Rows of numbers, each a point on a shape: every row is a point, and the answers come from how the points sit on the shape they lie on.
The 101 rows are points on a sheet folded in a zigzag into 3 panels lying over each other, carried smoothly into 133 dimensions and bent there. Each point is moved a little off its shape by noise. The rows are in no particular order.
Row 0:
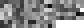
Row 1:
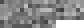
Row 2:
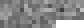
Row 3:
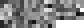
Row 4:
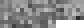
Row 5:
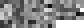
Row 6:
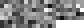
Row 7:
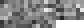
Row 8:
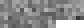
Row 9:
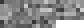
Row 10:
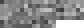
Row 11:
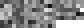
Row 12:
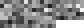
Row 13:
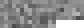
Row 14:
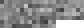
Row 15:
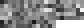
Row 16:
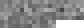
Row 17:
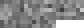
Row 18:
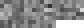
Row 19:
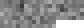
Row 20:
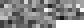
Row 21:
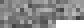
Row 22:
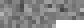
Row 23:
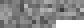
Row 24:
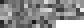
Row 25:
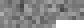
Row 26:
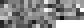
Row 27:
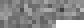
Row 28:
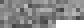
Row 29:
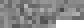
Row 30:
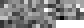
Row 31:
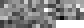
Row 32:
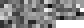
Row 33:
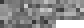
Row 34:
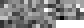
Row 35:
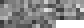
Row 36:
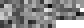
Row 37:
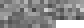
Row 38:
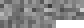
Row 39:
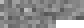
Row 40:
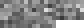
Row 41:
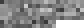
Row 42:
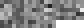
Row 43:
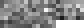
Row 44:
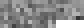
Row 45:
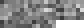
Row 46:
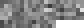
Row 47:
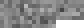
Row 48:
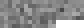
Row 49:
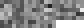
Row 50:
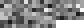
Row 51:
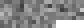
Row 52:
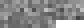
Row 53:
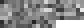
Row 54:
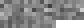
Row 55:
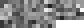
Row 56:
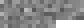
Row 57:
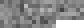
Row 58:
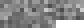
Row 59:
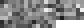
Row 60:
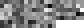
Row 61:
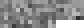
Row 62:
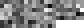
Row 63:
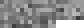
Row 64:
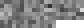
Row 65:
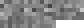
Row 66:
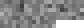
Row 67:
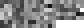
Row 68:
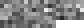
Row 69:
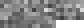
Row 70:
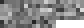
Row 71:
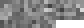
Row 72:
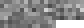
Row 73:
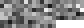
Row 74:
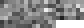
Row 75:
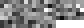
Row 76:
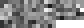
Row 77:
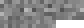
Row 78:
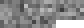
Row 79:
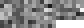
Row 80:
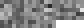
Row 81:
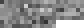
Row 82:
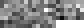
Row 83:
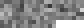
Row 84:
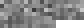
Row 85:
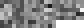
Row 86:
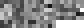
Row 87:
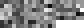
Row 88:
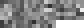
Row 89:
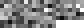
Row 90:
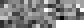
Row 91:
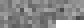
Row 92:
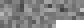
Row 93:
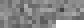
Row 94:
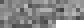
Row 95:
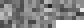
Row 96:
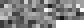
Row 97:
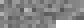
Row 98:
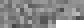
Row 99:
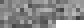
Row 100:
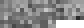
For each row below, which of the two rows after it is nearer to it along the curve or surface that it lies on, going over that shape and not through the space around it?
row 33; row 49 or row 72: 72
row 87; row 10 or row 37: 37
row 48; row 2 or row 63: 2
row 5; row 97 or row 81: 97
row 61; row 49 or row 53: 53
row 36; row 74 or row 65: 65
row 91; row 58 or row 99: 58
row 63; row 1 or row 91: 1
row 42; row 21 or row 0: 0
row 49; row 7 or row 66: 66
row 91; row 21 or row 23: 23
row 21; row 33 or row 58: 33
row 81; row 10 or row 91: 10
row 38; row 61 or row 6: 6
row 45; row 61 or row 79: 61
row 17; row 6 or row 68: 68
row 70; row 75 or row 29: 29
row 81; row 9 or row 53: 9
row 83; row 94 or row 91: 91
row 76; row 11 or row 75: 75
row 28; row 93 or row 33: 33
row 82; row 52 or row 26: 26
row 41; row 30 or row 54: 30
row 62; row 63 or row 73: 73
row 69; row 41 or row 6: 6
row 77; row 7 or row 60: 60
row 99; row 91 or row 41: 41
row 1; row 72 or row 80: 72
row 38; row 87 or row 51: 51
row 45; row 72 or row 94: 94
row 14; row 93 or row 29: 29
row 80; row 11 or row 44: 11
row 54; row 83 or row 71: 83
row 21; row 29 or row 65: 29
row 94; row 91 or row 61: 61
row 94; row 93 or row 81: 81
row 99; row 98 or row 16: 98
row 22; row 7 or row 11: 11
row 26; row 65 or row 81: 81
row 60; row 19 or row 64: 64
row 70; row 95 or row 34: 34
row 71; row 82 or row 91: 91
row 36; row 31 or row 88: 88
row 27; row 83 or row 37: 37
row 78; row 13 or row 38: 13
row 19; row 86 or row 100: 86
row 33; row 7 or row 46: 7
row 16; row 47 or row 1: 47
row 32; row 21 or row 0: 0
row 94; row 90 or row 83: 90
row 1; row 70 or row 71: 70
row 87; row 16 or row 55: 55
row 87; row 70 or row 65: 65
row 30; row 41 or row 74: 74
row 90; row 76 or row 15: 15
